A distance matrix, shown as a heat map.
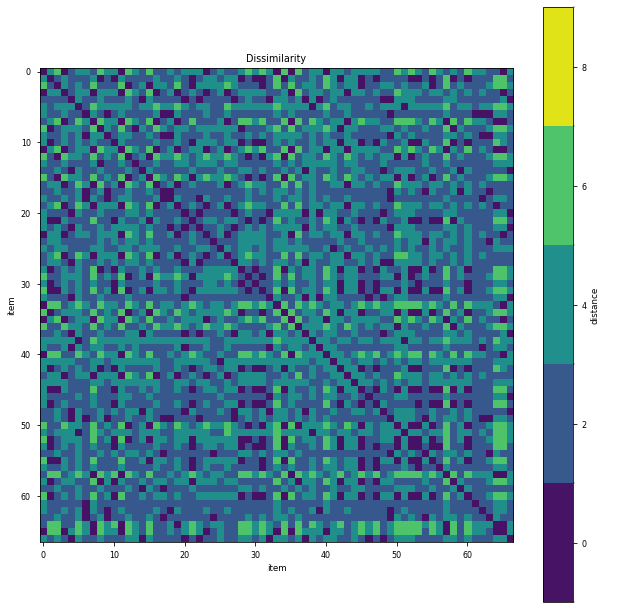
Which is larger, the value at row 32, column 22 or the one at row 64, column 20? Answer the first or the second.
the second
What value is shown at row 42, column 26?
4
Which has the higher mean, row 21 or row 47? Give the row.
21
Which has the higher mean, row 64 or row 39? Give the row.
64
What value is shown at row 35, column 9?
4
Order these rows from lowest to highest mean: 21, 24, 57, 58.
21, 24, 58, 57
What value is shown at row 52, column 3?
4
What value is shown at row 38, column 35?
4
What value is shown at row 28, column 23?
4
